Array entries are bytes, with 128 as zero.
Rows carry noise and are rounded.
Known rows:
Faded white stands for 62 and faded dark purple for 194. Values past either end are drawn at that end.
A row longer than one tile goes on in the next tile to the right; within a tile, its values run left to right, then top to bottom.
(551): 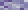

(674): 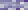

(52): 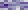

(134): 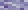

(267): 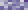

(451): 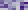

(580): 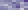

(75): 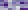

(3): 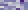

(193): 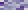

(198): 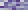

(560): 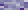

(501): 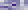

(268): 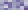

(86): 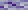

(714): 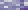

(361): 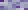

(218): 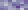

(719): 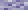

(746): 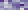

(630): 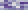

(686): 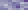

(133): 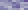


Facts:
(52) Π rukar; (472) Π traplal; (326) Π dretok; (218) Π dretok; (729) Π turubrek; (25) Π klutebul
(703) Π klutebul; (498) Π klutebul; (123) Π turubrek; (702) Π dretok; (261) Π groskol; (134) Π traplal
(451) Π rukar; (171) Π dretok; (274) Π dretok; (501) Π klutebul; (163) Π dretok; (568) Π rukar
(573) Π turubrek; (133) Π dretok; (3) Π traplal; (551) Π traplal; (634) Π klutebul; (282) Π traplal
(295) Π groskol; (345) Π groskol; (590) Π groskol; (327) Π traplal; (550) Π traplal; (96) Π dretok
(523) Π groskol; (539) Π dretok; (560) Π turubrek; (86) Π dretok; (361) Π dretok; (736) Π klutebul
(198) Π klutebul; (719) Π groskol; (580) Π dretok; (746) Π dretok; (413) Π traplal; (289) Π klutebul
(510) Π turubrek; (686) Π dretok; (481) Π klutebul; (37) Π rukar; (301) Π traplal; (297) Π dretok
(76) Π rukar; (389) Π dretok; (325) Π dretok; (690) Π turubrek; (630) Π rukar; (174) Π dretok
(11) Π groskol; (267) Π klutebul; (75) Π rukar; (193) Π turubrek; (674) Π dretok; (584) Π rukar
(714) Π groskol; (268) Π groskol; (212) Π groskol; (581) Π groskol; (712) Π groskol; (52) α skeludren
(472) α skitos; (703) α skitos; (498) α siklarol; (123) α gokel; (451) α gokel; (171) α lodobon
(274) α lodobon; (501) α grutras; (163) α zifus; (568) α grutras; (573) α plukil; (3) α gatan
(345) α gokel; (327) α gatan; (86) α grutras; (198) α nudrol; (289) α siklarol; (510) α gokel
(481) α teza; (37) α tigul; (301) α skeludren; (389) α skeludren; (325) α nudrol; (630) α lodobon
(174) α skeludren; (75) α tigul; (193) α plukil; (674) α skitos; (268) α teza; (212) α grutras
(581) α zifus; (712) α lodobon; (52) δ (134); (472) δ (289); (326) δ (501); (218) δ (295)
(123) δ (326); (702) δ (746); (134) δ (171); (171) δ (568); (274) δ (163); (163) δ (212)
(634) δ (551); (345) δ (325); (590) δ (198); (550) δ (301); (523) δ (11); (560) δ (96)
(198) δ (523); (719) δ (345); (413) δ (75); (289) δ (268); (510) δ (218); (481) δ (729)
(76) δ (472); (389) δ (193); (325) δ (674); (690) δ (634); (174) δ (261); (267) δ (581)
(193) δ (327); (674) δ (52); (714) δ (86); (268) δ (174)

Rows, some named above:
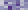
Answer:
(481)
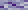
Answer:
(86)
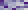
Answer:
(123)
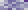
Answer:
(498)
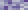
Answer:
(171)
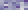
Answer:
(326)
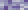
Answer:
(171)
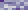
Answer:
(295)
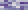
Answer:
(630)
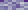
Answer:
(163)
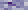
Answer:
(212)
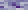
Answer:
(174)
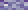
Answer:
(581)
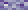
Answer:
(581)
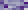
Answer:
(510)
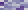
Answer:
(193)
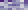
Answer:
(634)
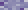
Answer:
(573)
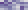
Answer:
(568)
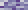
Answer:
(198)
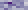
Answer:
(212)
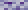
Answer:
(712)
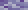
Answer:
(729)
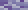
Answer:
(729)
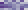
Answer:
(301)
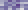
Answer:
(325)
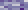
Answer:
(690)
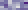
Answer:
(37)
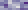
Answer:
(37)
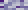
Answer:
(345)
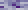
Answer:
(174)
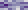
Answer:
(52)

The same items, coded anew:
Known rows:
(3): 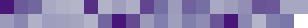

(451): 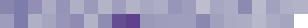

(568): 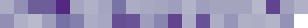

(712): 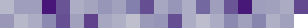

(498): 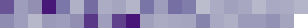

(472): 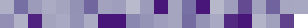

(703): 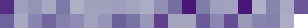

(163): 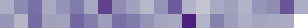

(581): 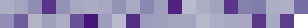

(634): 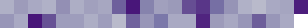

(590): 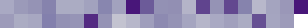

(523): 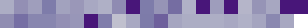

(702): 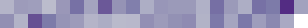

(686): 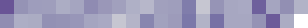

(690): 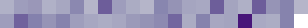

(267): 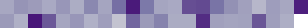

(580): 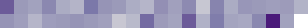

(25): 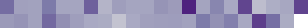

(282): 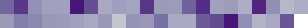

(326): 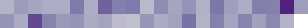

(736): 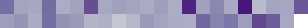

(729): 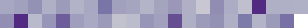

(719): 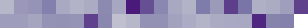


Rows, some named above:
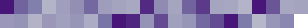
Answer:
(327)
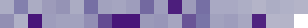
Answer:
(289)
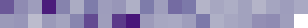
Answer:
(498)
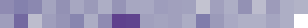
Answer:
(451)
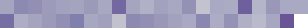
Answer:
(75)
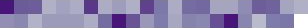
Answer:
(3)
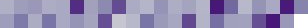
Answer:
(389)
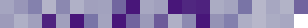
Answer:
(198)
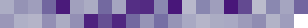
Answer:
(345)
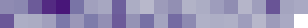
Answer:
(86)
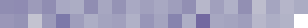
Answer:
(630)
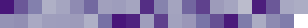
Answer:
(327)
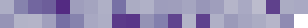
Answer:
(568)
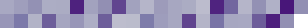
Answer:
(389)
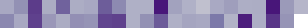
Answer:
(674)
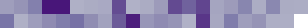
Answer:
(501)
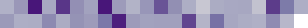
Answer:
(325)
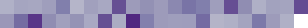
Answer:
(481)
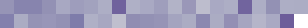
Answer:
(75)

